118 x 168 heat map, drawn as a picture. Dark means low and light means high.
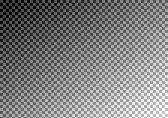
Slope: up to the bottom right. Ninth with the lowest average: top left. Mirror symmetry: none. Odd rows or columns: none. Ninth with the highest average: bottom right. Grain: checkered. Average level on the scale: 50%.
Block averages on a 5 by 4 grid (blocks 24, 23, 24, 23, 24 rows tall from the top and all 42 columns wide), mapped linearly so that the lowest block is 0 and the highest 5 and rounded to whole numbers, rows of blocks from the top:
0122 / 1123 / 1234 / 2344 / 3345
